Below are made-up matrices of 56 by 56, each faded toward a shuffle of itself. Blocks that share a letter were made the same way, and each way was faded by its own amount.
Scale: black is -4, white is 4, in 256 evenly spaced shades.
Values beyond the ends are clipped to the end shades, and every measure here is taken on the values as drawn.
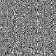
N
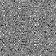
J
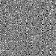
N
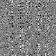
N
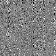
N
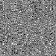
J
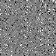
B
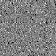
J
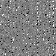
B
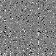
B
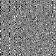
N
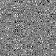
J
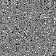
B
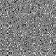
J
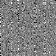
N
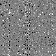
B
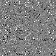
B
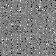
B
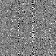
N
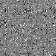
B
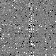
B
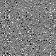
B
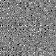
J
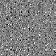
J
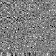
J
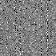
N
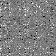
B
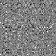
J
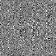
N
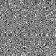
J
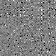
B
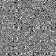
J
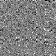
J
